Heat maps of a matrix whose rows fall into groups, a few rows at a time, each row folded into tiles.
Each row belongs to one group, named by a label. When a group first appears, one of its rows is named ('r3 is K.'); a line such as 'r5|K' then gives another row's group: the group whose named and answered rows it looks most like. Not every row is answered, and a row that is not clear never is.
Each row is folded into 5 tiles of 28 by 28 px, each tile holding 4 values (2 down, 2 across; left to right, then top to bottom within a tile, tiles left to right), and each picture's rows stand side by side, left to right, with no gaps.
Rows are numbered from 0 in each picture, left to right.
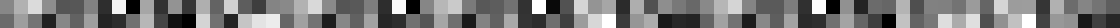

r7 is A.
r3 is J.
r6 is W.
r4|A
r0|J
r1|W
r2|J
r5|J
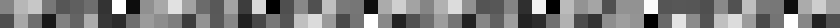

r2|A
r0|J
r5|A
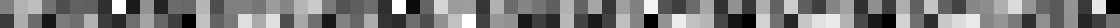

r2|J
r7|J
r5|W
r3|A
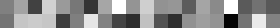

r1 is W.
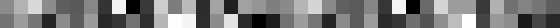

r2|J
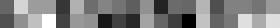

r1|W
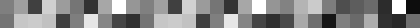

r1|A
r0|A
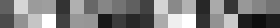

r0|A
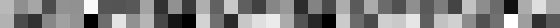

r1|W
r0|W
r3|A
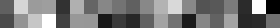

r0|A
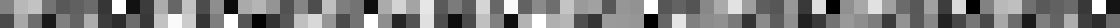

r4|W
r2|A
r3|W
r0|J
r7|J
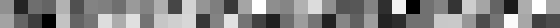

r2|J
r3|A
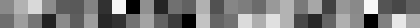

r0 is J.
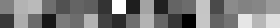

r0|J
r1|W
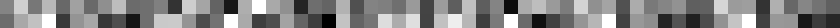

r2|W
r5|A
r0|A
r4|A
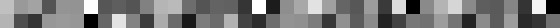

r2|J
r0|W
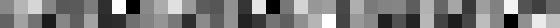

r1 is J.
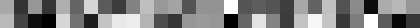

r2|A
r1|W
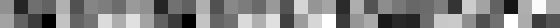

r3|A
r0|W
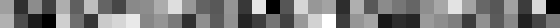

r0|W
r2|A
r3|J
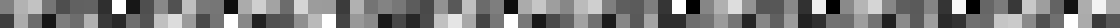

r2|A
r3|A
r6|J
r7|A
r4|J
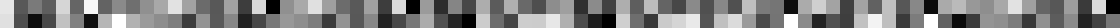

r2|J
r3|W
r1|J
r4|W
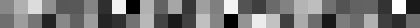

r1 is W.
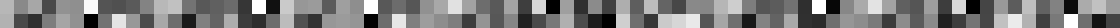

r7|A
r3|J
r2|W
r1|J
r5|J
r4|W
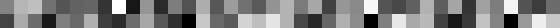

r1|W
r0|J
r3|W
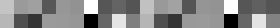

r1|W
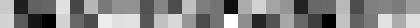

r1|A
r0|W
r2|W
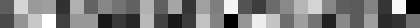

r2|J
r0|A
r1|W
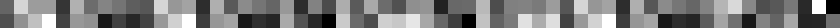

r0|A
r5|J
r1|A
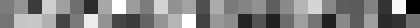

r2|J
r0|A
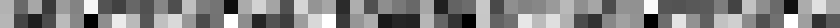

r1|A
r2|A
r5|A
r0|W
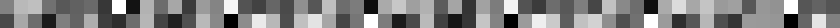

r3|W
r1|W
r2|A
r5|W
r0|J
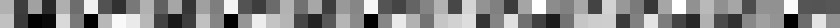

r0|W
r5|W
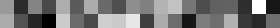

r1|J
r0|W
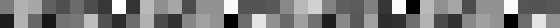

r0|J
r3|W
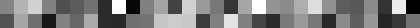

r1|A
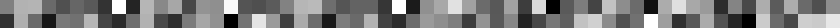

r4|A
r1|W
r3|J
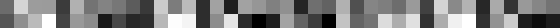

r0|A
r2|W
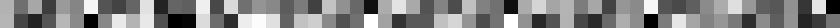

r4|W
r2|A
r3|A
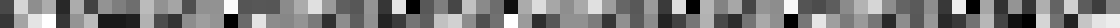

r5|W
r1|W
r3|A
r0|A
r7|W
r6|J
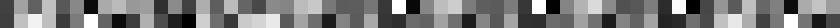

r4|J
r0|A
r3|J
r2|J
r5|A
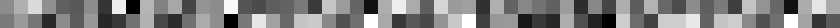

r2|A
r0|J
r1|W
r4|W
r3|A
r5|A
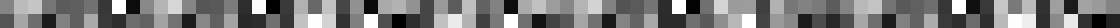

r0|J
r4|J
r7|A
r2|A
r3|A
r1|J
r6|J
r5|A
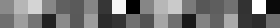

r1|J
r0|J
